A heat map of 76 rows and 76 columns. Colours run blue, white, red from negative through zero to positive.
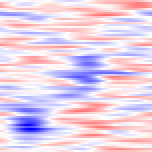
Lone odd cells: none. Grain: streaks across. Mirror symmetry: none. Dips: two. Average level on the scale: 50%.
